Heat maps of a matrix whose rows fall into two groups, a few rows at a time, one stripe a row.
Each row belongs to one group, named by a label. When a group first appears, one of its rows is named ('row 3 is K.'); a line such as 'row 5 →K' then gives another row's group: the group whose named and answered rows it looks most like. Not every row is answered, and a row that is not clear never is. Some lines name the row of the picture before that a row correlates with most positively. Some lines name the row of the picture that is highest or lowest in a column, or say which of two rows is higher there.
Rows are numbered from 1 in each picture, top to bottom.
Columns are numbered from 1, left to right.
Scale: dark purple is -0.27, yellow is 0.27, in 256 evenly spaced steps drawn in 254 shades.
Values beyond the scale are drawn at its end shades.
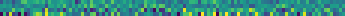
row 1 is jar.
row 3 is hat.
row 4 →jar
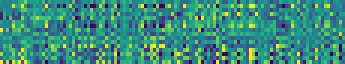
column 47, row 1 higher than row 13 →No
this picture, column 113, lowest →4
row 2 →hat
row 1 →jar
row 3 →jar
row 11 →jar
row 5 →jar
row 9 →hat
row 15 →hat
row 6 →hat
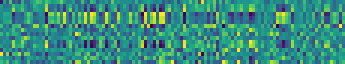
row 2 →hat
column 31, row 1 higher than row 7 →Yes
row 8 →hat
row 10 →jar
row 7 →hat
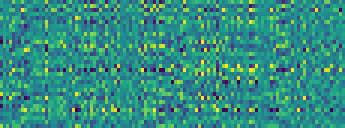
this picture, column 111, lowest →28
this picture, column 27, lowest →28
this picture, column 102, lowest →13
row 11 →jar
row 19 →jar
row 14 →hat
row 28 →jar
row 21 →jar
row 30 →jar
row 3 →hat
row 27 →jar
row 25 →jar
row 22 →jar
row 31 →hat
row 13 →jar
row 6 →hat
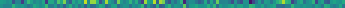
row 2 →hat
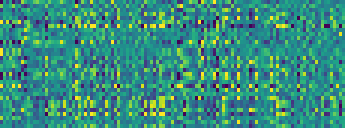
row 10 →jar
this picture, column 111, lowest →22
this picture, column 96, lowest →6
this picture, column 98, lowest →7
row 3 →jar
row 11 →jar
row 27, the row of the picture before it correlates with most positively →1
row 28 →hat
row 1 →jar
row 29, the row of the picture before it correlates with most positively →1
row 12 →jar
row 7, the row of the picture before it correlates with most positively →1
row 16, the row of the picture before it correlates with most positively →2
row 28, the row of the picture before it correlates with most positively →2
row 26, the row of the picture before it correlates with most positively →1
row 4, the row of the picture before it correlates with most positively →1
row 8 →jar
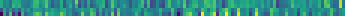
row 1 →hat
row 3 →jar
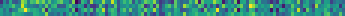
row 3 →jar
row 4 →hat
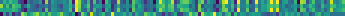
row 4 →jar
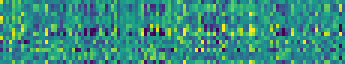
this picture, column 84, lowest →14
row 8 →hat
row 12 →hat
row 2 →hat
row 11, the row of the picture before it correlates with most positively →1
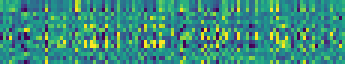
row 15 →hat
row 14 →jar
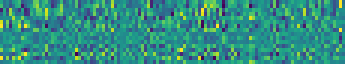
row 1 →hat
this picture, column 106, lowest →2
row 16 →hat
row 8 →hat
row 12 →hat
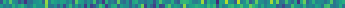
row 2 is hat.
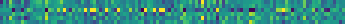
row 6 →hat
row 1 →jar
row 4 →hat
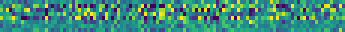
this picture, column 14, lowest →3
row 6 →hat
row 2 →hat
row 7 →jar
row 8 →hat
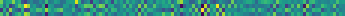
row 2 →jar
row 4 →jar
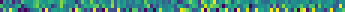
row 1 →jar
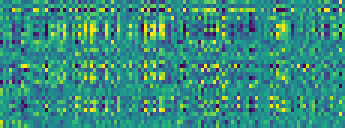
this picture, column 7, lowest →21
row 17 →jar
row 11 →jar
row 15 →hat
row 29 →hat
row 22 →hat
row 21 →jar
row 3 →hat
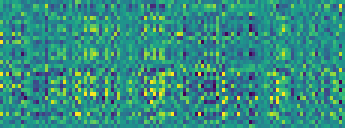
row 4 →hat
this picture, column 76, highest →25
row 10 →jar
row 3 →hat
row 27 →jar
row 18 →hat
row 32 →hat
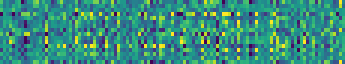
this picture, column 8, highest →4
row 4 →jar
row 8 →hat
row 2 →hat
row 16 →hat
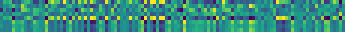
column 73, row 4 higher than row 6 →Yes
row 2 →hat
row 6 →hat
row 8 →hat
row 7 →hat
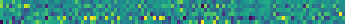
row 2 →jar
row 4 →hat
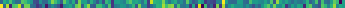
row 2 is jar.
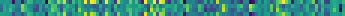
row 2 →hat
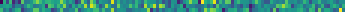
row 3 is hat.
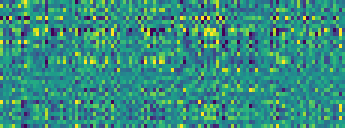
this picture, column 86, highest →18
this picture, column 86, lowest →11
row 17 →jar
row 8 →hat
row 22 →jar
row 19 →jar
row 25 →jar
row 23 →hat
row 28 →hat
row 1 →jar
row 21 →jar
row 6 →jar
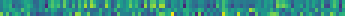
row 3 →hat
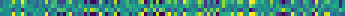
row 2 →hat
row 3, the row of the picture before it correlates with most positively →2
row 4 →hat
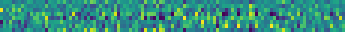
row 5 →hat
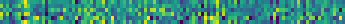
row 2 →jar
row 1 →jar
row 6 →jar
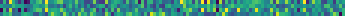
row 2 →hat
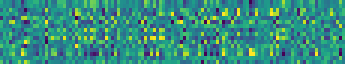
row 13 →hat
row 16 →jar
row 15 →hat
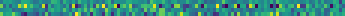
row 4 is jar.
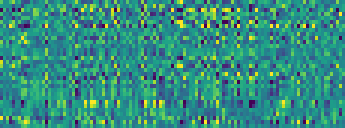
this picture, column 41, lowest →3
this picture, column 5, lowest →3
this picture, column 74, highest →7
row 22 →hat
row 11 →jar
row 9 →jar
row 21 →jar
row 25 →jar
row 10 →hat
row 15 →jar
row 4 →hat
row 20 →hat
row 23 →jar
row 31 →jar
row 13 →hat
